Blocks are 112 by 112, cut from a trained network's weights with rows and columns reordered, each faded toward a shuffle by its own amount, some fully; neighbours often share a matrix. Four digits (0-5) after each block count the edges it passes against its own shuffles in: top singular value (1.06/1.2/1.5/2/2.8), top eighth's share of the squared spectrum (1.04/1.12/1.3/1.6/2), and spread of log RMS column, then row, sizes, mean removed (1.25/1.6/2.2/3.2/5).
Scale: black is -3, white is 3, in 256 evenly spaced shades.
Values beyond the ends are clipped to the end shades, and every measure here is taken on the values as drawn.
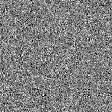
3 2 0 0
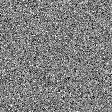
1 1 0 0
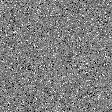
0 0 0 0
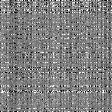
4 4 0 4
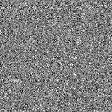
3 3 1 2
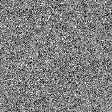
3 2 1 1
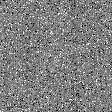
1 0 0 0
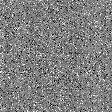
1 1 0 0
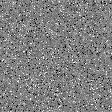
0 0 0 0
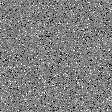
0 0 0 0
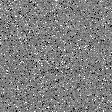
0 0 0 0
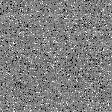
1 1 1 0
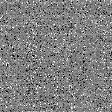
2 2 2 0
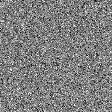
2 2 0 1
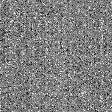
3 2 0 1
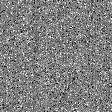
1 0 0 0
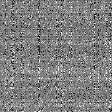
3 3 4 0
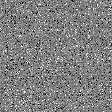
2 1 1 0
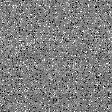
2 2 2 0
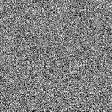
3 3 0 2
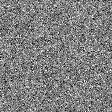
1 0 0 0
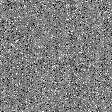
1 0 0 0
